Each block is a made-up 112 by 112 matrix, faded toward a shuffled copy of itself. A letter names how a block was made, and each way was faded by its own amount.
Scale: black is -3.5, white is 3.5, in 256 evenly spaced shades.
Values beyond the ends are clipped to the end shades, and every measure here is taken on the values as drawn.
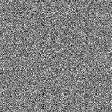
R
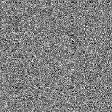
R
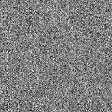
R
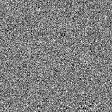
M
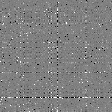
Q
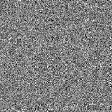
R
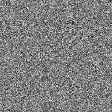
M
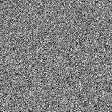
M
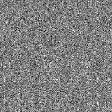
R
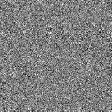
R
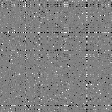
Q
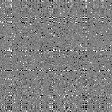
Q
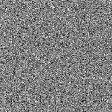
M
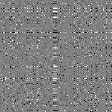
Q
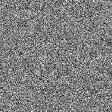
M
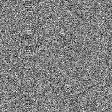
M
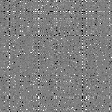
Q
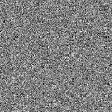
M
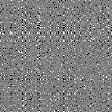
Q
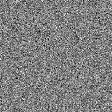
M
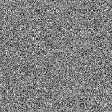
R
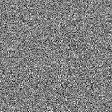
R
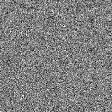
M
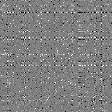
Q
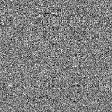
R
